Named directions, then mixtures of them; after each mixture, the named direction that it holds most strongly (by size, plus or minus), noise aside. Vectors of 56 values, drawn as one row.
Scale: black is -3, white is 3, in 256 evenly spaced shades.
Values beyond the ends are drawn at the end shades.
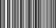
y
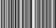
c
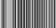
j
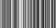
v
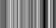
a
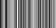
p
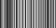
j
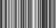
p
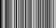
p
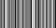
c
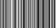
v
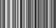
y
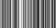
v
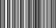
y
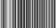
j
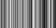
a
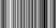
a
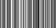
v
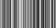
v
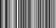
p
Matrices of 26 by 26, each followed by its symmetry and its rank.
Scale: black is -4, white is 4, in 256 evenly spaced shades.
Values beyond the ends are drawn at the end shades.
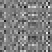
neither, rank three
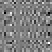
neither, rank three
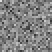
symmetric, full rank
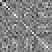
symmetric, rank five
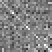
symmetric, rank five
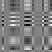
neither, rank one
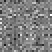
neither, rank five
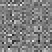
neither, rank five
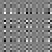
neither, rank one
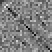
symmetric, full rank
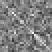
symmetric, rank five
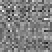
neither, rank five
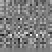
neither, rank three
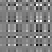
neither, rank one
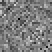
symmetric, full rank
